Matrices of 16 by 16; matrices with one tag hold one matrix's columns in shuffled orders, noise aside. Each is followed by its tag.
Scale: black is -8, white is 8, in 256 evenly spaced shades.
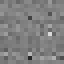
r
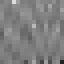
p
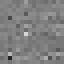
r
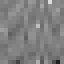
p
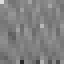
p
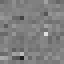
r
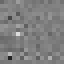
r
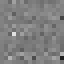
r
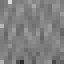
p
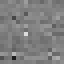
r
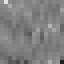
p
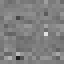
r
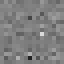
r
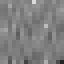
p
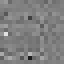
r
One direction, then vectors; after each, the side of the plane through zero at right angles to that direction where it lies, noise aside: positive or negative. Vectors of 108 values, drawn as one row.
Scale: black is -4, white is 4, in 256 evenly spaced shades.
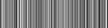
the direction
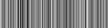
negative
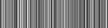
positive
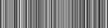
positive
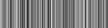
negative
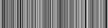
negative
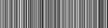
positive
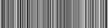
negative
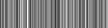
positive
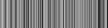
positive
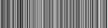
negative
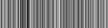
negative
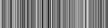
negative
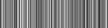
positive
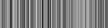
negative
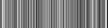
positive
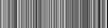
positive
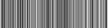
negative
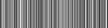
positive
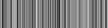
negative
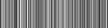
positive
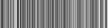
negative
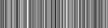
positive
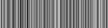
negative
